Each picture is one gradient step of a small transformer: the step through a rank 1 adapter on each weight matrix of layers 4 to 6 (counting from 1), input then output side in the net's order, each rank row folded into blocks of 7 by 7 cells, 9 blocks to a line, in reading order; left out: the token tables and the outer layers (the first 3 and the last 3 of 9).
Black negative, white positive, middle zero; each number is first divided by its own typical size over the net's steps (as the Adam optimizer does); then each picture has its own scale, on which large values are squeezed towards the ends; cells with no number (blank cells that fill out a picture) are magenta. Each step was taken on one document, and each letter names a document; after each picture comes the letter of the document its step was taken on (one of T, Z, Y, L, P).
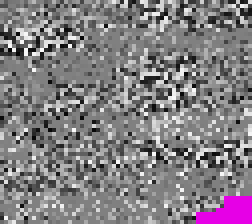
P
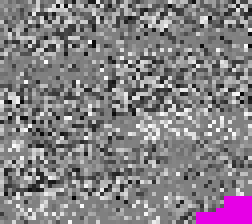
P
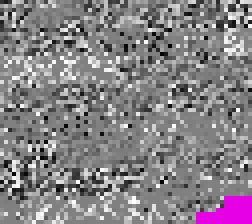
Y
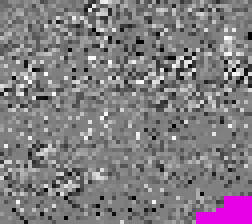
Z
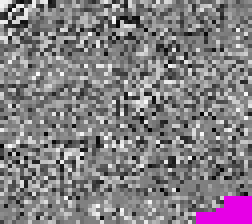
Y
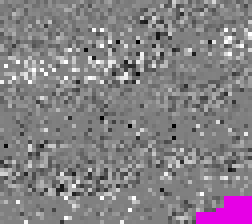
Z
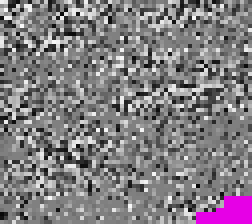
P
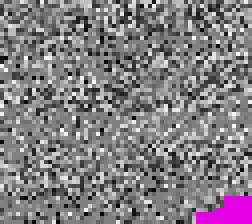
Y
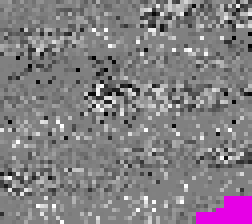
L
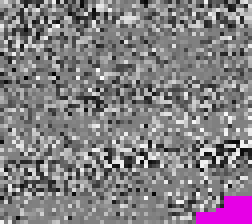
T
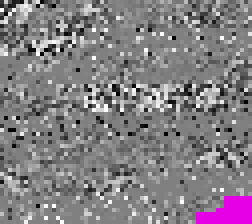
L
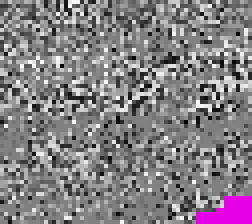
T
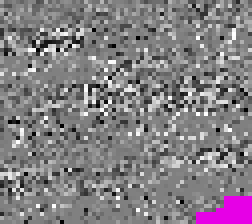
L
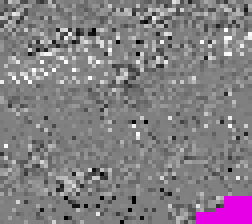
Z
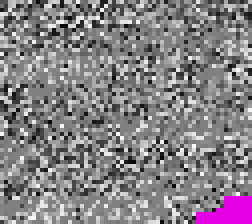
P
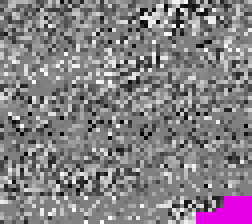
T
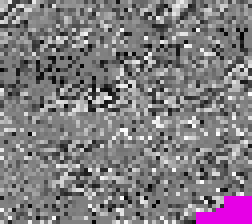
Y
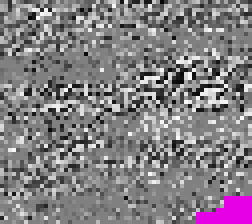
P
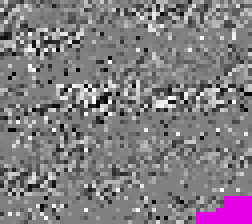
L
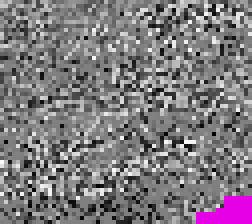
Y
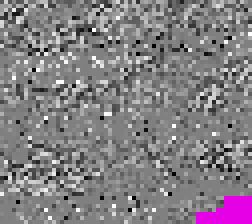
Z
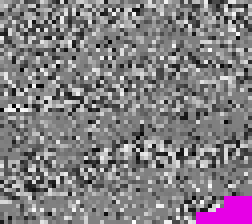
T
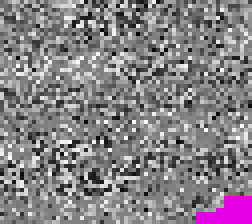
Y
